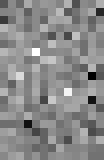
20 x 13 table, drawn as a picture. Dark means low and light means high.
Roughest part: middle right. Slope: none. Odd rows or columns: none.
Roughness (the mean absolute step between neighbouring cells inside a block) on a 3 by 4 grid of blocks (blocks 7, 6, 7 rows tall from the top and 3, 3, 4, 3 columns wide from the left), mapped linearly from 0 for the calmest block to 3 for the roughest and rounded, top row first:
1111 | 1113 | 0101
